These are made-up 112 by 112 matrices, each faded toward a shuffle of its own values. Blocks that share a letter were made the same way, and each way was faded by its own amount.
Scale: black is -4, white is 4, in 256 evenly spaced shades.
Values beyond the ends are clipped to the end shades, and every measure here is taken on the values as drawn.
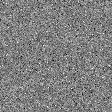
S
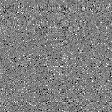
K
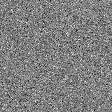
S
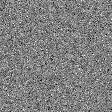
S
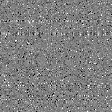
K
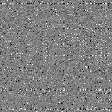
K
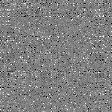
K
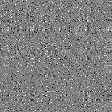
K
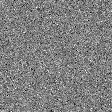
S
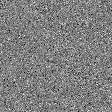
S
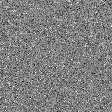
S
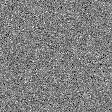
S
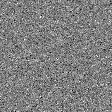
S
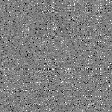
K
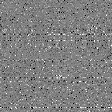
K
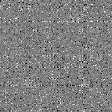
K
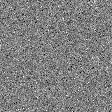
S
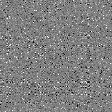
K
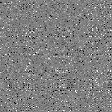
K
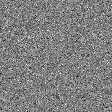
S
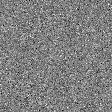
S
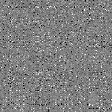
K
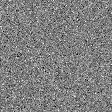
S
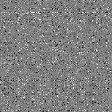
K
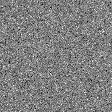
S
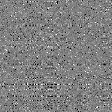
K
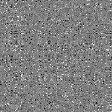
K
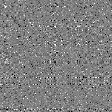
K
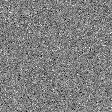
S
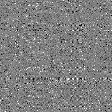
K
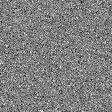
S
